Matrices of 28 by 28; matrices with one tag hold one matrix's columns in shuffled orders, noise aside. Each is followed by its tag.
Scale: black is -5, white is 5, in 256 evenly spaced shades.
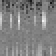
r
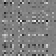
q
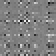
q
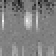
r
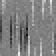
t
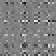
q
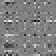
q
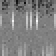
r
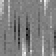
t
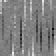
t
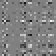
q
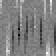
t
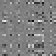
q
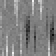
t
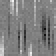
t
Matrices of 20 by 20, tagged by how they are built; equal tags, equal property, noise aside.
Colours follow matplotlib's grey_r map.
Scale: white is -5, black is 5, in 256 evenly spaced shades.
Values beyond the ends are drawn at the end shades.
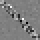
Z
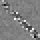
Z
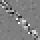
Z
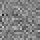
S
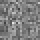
S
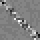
Z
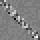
Z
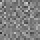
S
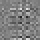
S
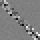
Z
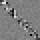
Z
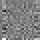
S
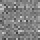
S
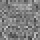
S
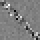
Z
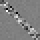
Z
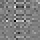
S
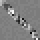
Z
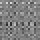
S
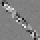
Z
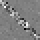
Z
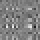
S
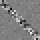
Z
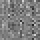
S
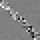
Z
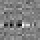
S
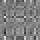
S
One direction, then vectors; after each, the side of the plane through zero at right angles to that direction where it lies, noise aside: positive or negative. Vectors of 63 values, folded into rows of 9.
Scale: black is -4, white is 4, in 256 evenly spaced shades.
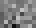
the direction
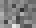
negative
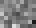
negative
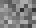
negative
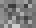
negative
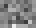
negative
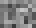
positive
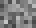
positive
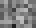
positive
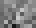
positive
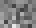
negative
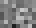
positive
